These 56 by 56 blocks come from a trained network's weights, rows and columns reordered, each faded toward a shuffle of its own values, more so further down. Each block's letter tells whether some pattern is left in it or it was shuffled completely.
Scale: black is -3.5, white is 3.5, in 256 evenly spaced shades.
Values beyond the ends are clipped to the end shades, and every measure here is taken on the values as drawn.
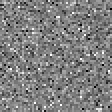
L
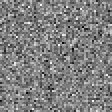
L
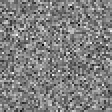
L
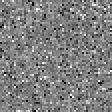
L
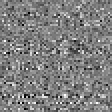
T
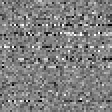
T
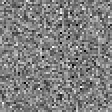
T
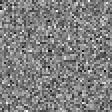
L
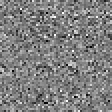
T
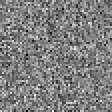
L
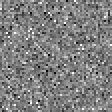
L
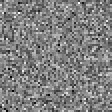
L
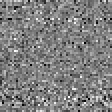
T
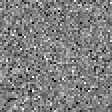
L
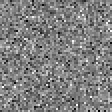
L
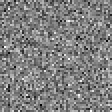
L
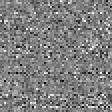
T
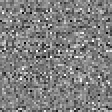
T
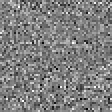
T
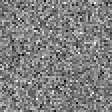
L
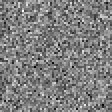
L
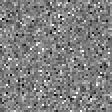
L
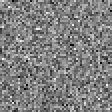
L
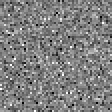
L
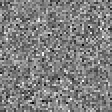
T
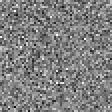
T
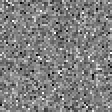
L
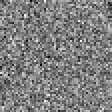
T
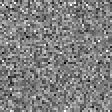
T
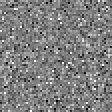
L
